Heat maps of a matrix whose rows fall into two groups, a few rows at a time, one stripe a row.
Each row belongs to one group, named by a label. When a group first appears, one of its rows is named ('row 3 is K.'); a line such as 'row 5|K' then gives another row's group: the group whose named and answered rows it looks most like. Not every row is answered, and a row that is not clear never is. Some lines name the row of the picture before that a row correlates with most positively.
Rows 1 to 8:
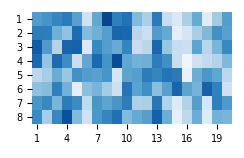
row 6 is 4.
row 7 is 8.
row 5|4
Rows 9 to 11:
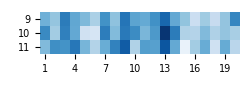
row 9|8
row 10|8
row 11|8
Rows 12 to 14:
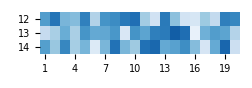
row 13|4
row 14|4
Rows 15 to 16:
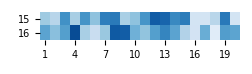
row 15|4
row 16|8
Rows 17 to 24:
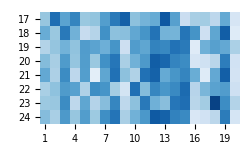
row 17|8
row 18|4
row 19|4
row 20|4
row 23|4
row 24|4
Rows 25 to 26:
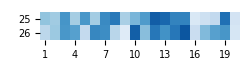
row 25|4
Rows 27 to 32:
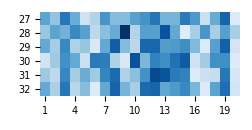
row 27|4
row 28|8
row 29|4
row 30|4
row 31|4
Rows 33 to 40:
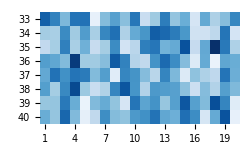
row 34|4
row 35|4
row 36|8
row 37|8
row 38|8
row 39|4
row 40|4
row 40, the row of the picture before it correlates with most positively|27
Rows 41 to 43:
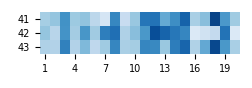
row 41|4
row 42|4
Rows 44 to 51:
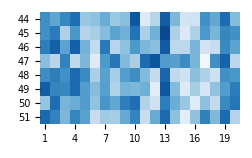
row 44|8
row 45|8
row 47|4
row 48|8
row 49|8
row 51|8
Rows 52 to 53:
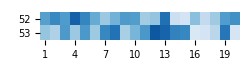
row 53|4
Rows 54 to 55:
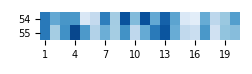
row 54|8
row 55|8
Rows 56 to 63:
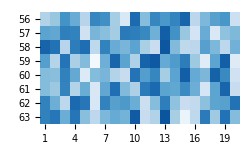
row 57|8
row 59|4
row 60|4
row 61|4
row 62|8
